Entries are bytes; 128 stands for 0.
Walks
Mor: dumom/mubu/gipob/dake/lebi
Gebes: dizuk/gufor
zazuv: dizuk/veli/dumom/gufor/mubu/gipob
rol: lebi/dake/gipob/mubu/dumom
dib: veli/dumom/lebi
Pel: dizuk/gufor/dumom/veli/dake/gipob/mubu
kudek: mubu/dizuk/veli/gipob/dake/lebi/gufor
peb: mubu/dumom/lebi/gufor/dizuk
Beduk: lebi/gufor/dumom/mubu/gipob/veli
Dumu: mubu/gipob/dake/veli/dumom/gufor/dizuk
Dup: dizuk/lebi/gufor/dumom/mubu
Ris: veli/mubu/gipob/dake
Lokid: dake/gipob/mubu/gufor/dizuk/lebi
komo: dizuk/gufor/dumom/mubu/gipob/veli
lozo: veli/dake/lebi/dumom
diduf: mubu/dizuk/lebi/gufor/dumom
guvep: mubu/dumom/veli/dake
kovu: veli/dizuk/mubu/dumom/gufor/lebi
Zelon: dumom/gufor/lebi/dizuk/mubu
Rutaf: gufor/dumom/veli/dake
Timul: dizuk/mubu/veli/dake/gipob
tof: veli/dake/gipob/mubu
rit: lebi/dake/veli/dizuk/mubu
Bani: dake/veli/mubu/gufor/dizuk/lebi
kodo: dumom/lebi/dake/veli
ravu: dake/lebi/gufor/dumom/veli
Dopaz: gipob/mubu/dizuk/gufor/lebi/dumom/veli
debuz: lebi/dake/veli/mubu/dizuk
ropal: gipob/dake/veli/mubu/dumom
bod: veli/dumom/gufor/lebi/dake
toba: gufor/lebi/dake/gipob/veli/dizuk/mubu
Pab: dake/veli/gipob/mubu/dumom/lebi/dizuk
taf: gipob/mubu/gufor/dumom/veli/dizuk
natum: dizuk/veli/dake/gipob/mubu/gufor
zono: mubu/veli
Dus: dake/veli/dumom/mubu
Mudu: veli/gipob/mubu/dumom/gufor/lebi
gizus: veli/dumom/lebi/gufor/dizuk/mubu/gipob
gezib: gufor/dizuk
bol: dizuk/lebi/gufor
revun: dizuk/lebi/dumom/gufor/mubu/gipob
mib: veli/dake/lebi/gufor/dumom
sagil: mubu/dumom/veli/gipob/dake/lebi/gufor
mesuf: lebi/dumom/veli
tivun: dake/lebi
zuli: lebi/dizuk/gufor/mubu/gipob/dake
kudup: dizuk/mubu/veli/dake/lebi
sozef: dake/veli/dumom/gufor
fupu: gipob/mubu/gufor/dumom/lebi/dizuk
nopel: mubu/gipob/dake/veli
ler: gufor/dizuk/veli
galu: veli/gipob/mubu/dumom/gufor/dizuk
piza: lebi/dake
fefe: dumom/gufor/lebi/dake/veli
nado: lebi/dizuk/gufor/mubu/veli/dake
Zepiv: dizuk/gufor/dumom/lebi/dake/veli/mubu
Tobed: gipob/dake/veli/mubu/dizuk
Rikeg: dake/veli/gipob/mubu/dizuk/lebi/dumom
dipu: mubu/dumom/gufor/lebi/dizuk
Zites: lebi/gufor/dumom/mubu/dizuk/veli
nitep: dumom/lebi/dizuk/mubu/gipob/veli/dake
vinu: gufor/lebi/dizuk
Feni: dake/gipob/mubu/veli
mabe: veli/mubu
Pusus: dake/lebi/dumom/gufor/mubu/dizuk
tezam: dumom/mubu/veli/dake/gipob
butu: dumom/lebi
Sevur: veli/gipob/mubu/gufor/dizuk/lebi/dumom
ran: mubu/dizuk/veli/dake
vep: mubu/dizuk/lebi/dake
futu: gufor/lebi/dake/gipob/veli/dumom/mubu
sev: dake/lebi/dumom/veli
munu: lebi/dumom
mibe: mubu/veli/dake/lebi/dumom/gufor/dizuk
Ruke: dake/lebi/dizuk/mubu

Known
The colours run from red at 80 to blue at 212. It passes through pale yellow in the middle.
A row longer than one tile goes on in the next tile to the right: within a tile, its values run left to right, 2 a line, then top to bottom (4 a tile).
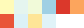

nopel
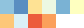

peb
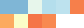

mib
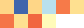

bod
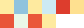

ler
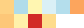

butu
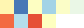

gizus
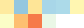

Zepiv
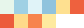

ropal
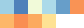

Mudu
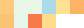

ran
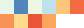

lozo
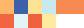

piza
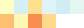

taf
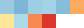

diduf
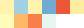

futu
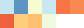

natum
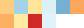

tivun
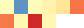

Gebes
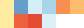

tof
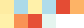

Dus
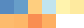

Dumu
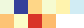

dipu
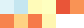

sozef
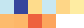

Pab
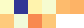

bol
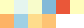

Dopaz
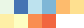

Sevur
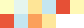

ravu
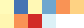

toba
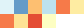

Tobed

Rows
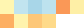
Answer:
komo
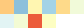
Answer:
Dup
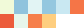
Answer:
rol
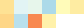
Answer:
nado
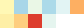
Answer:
kudup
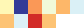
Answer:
vinu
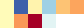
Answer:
rit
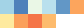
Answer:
kovu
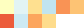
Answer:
sev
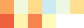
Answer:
Rutaf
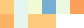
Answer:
nitep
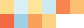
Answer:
mesuf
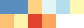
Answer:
mibe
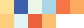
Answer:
vep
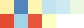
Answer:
revun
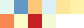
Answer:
debuz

